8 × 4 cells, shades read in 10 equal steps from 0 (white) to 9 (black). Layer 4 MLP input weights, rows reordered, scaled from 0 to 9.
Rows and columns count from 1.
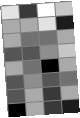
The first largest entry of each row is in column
2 4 2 1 3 1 3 1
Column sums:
37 36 39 34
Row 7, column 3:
7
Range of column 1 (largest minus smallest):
8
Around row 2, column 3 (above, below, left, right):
0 5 3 8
